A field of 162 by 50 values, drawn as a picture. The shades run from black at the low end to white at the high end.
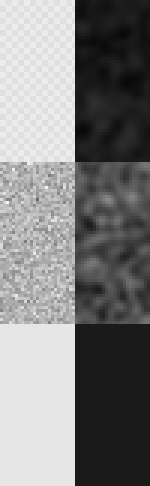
It is made of 3 by 2 panels. Panel 1,1: very high, checkered, faint in contrast. Panel 1,2: very low, blotchy, faint in contrast. Panel 2,1: high, fine-grained. Panel 2,2: low, blotchy. Panel 3,1: very high, flat. Panel 3,2: very low, flat.
